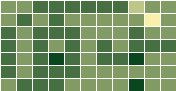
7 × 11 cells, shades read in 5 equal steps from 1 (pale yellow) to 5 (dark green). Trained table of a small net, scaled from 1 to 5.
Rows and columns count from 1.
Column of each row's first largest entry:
3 2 1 1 4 1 9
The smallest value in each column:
3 3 3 3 3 3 3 3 2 1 3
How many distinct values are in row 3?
2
